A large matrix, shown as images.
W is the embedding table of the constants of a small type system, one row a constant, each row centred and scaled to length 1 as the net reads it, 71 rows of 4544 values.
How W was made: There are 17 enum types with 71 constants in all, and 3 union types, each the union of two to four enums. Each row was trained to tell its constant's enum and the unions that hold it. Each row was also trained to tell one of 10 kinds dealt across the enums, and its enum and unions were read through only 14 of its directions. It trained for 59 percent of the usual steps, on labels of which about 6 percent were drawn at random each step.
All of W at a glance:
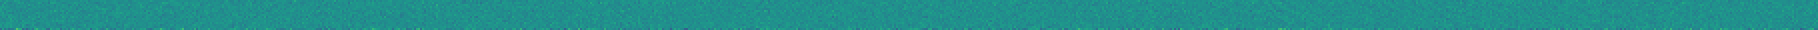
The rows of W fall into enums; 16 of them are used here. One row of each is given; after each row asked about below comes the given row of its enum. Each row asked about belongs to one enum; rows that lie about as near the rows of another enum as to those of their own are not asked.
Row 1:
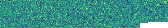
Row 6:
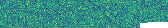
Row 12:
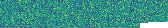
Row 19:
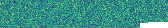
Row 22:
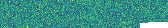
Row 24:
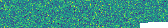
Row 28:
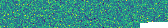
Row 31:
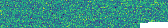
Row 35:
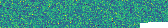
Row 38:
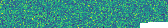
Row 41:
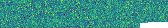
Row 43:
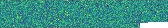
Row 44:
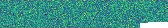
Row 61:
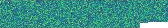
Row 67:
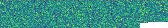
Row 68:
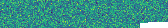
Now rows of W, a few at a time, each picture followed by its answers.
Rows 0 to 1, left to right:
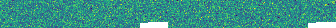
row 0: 43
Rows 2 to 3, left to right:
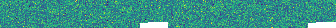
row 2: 41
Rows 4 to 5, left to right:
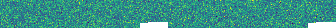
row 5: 67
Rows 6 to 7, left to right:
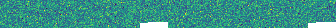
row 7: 6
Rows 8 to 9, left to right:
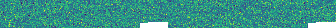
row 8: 19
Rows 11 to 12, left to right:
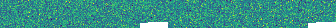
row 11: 44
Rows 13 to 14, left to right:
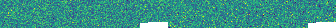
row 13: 1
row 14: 67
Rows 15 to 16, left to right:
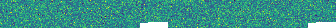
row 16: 41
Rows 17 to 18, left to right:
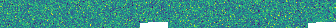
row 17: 67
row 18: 22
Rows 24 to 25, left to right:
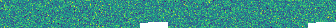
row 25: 28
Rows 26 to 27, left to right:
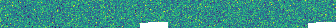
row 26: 24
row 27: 24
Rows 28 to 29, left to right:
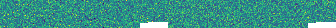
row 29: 31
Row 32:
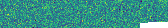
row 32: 1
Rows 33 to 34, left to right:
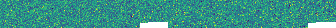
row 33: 1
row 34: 19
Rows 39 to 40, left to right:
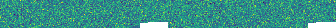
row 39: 22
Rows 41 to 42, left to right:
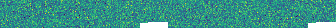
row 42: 67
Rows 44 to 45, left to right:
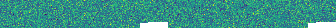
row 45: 28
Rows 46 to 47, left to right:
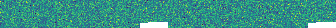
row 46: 12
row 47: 28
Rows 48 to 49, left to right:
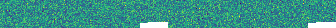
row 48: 68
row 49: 31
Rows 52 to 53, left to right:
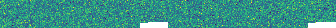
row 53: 44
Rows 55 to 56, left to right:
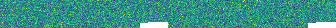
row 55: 41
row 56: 31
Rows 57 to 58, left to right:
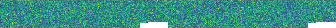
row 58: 31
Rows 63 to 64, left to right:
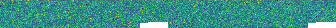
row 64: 41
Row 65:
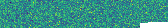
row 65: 1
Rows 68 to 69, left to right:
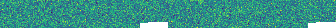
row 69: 28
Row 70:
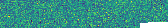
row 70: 44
